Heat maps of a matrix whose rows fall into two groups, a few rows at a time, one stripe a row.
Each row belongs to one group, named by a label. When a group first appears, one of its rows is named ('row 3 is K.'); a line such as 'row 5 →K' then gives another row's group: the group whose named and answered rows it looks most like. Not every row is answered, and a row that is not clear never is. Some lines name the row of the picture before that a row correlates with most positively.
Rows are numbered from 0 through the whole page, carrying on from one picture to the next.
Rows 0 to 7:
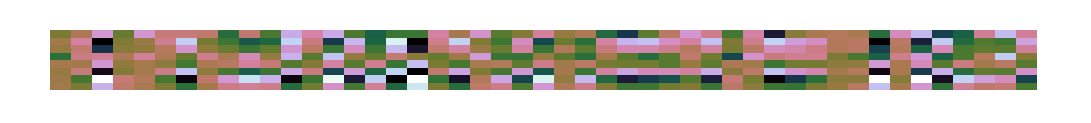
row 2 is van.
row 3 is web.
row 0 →web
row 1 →van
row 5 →van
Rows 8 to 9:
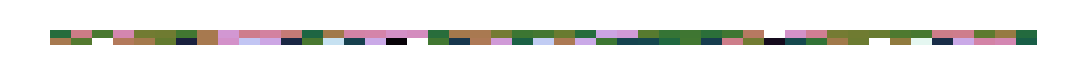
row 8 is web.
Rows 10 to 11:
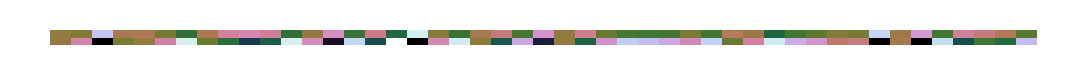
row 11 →van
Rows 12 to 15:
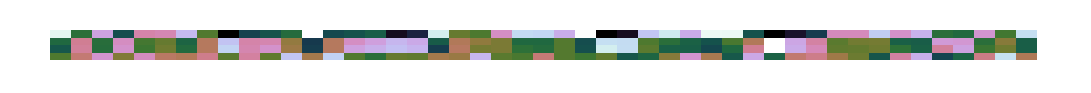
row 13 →web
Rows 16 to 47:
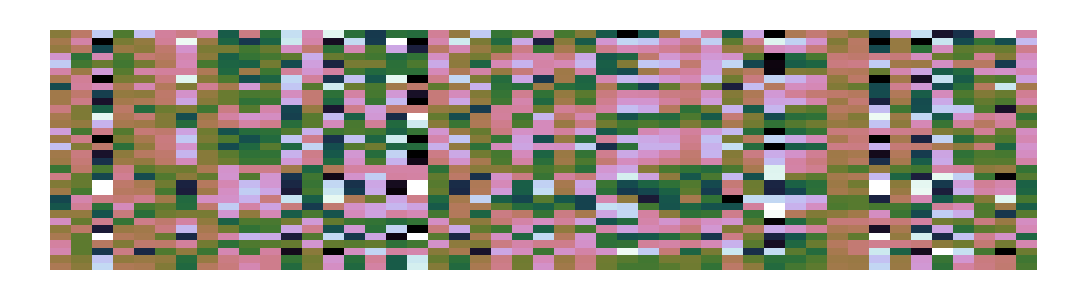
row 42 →van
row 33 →van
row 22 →van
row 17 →van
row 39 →web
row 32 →van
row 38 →web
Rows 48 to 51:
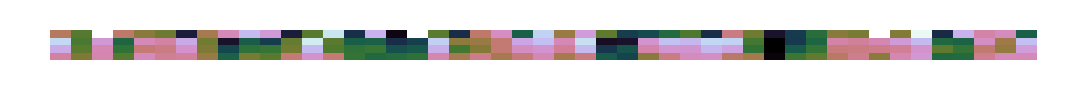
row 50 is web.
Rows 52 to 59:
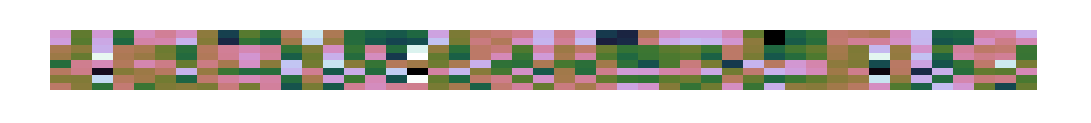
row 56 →web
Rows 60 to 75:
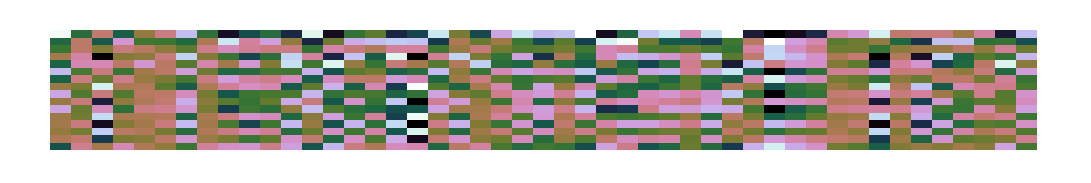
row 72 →van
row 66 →web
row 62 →web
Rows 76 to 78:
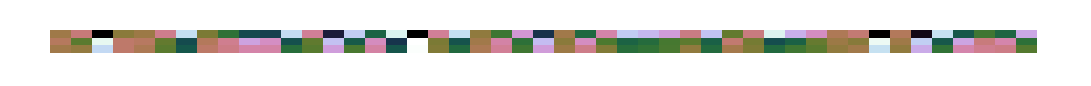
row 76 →van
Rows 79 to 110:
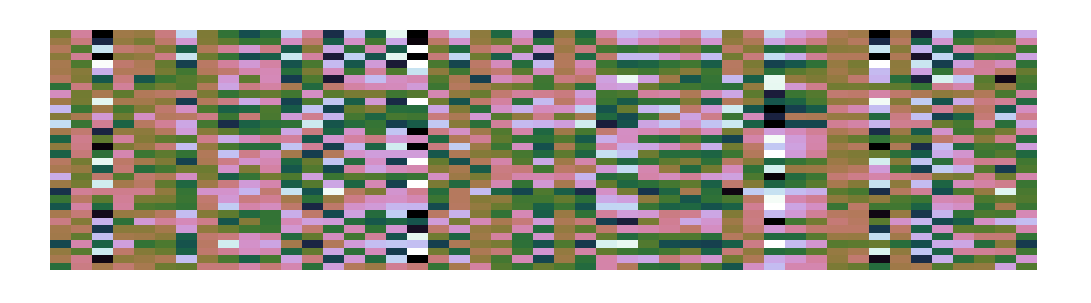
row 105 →van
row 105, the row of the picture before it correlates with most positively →76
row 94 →van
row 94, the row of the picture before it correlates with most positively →76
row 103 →van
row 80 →van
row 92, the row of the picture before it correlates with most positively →76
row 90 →web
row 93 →web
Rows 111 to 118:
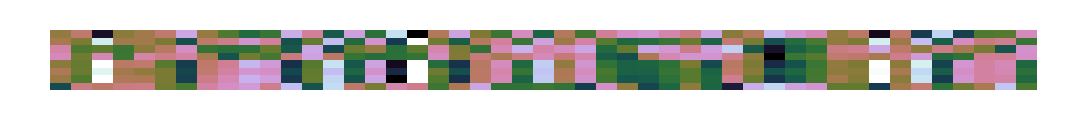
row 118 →web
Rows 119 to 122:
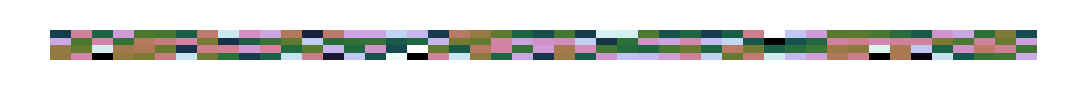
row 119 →web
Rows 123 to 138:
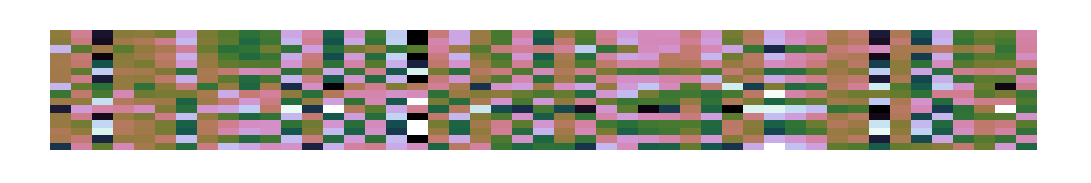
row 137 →van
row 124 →van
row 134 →van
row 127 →van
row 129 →van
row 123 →van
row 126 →van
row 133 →web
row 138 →web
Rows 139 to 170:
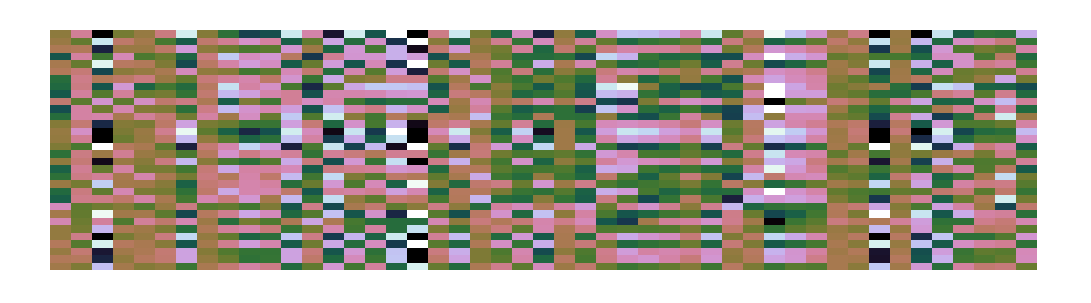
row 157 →web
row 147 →web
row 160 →web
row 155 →web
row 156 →van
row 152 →van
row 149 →web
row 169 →van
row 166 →van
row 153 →van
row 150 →web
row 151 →van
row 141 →van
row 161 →web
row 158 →web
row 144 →van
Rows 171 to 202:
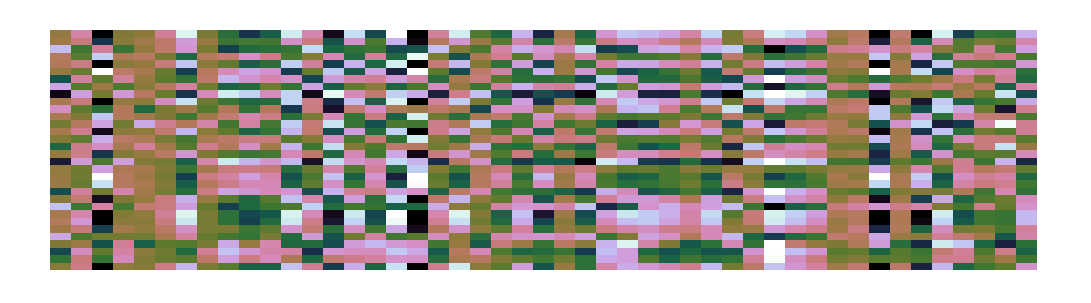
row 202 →van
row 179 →web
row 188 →web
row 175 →van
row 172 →van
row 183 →web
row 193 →van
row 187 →van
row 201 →web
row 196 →van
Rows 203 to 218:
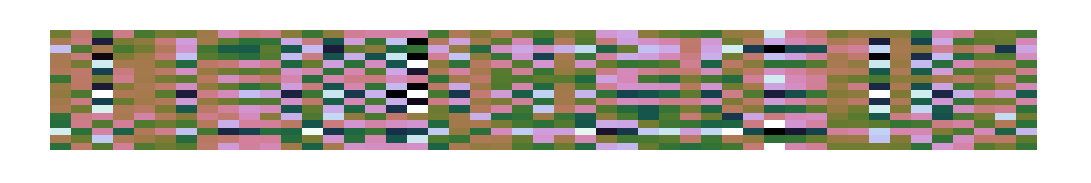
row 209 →web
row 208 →van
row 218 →web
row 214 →web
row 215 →web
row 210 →van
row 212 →van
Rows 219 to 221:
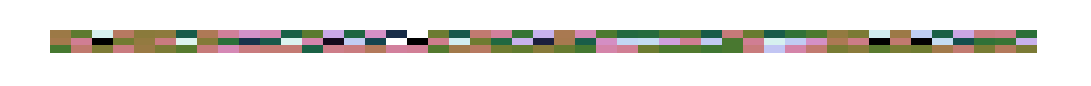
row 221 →web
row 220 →van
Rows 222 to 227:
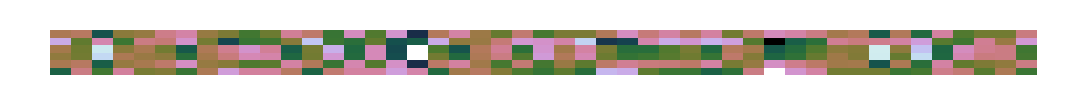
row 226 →van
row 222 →van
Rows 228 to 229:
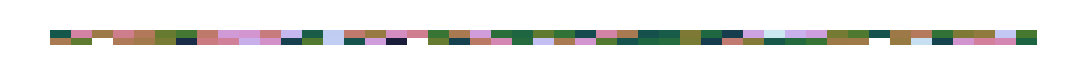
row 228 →web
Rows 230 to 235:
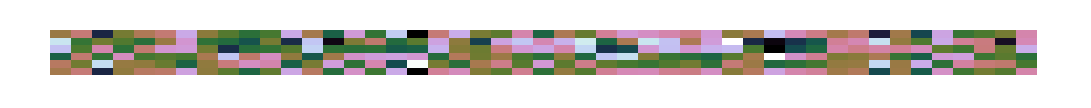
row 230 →van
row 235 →van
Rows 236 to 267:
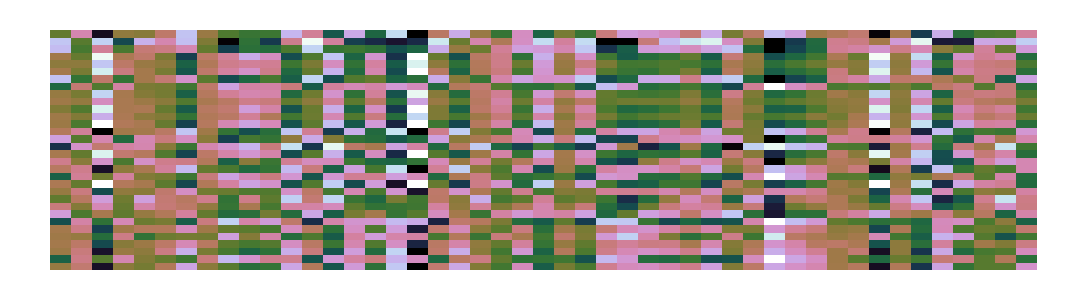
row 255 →web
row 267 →van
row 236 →van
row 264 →van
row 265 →van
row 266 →web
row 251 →web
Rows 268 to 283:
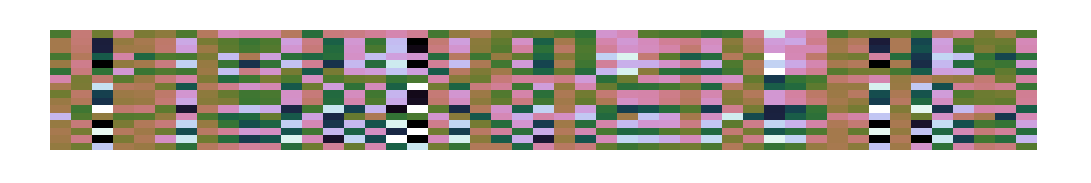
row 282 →van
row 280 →van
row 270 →van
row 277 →van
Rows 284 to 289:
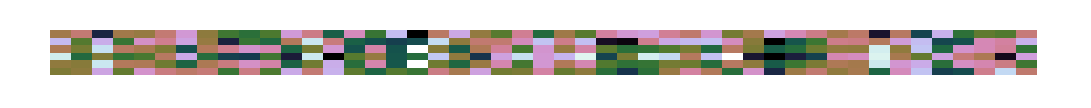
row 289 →web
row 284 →van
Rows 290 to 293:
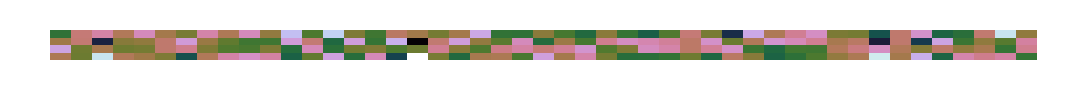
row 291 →van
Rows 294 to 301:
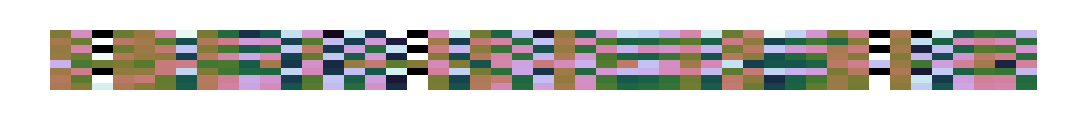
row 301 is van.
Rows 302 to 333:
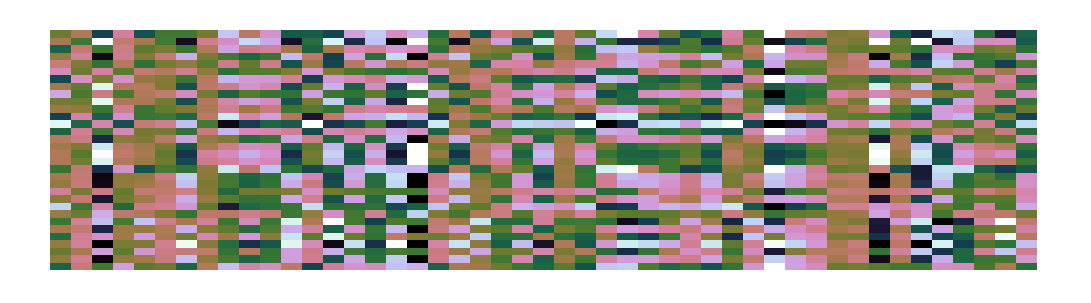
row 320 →web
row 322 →van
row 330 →van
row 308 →web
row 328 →van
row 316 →van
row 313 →web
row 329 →web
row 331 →web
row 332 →van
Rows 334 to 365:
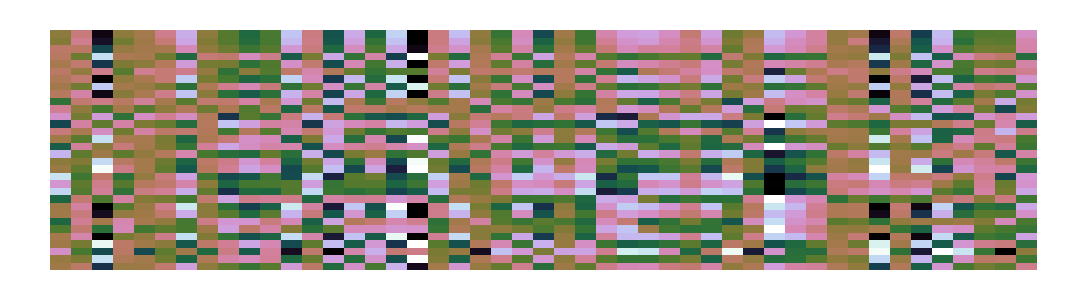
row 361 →van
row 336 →van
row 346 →web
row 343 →web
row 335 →van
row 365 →van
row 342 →van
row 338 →van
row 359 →web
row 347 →web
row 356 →web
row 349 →web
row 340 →van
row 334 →van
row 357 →van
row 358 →van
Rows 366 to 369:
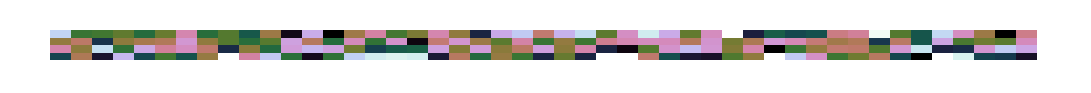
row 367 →van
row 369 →web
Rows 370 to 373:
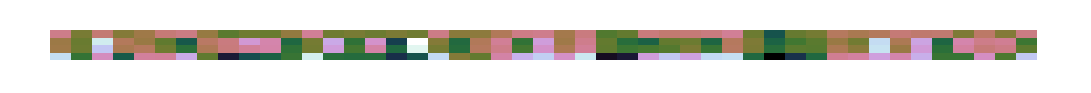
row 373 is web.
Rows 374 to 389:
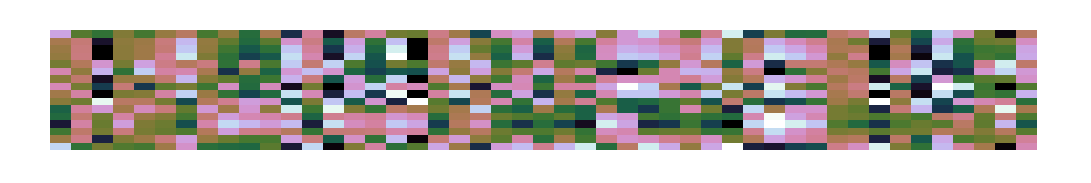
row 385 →web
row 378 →web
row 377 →van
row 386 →web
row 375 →van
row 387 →web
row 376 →van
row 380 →van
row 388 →van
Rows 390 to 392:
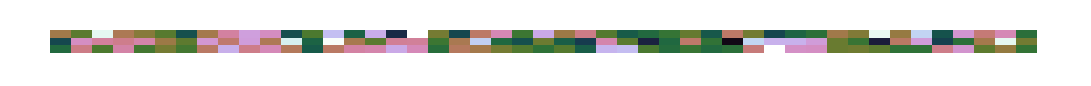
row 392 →web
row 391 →web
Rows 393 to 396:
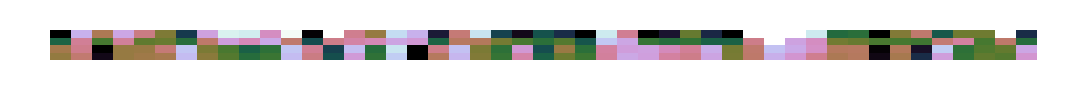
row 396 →van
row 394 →web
